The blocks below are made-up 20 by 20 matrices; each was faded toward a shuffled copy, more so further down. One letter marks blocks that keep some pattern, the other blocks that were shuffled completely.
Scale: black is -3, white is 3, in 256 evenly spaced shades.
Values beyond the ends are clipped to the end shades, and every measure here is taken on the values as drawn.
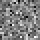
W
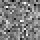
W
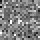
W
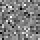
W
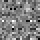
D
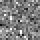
W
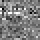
D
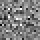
D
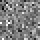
W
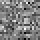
D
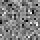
W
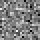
W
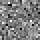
W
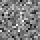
W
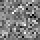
W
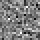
W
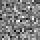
W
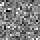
W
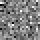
W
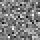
W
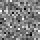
W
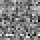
D
